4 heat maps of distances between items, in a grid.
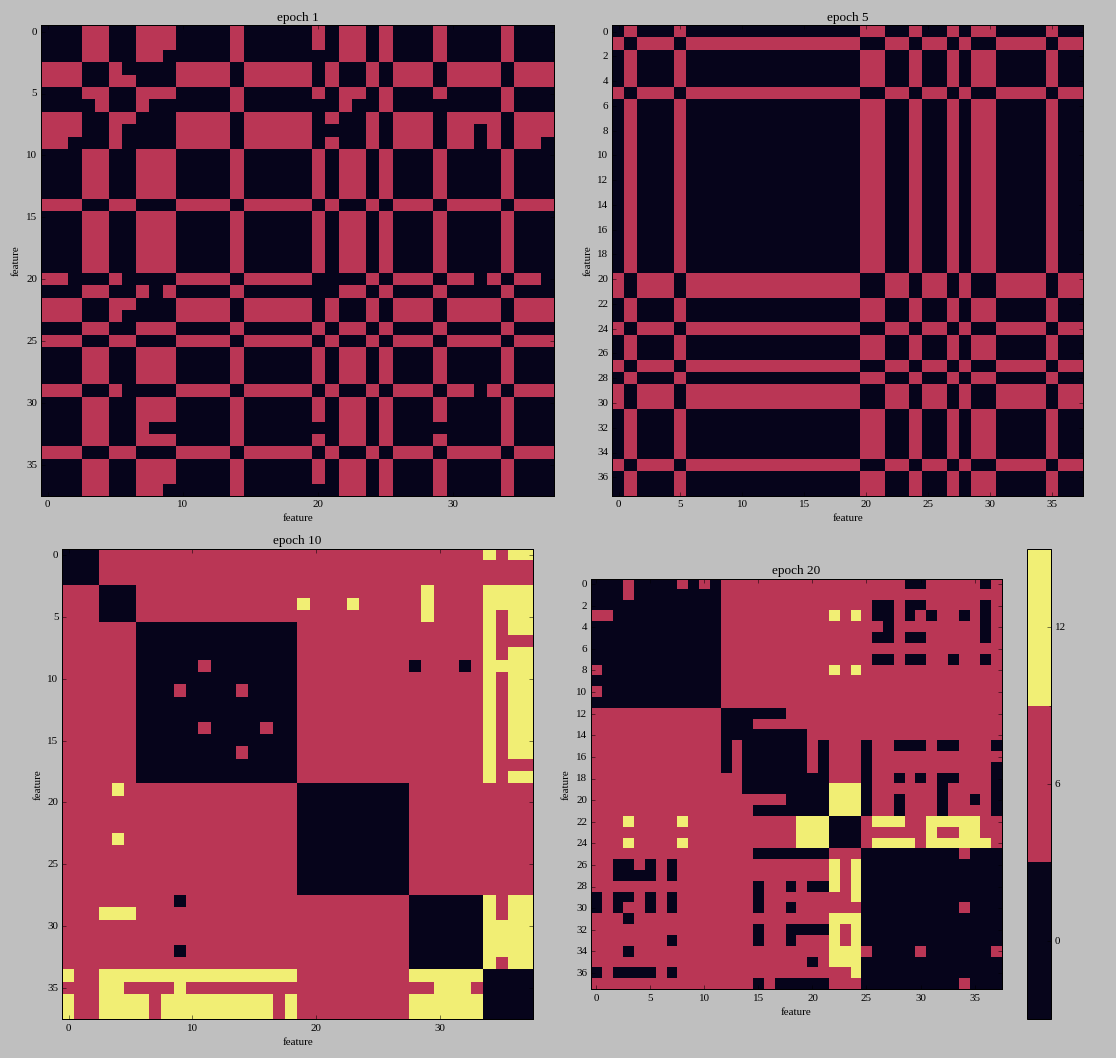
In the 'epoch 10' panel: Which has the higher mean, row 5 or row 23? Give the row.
5
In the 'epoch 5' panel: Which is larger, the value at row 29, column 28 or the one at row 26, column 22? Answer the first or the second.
the first
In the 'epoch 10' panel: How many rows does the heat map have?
38
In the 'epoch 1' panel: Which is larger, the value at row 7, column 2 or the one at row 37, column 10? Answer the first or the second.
the first
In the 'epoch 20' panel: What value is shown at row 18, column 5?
6
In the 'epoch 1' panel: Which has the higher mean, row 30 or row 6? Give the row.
30
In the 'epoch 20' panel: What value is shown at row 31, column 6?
6
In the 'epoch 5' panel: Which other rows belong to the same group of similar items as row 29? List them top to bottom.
1, 5, 20, 21, 24, 27, 30, 35
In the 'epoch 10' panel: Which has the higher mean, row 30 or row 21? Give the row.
30
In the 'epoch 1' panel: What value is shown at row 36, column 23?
6
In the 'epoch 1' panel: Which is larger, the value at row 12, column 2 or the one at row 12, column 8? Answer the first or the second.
the second
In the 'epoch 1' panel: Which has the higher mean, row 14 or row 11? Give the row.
14
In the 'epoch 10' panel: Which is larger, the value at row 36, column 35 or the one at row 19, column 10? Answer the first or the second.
the second
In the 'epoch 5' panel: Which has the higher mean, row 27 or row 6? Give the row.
27
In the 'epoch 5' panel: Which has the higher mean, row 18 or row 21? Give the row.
21
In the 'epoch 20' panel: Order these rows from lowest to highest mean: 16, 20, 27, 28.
27, 28, 16, 20
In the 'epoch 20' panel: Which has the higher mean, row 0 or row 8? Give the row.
8
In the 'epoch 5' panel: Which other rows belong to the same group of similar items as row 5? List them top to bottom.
1, 20, 21, 24, 27, 29, 30, 35
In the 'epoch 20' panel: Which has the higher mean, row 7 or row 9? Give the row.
9
